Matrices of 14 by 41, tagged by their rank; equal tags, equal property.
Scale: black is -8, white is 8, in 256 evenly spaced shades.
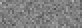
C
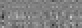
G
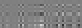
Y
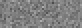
C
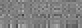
G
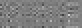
G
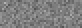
C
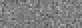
C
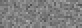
C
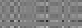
Y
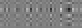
Y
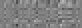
G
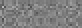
G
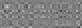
G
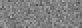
C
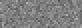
C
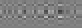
Y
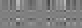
Y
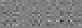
G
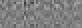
G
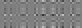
Y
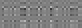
Y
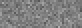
C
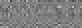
G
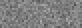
C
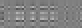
Y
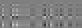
Y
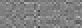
G
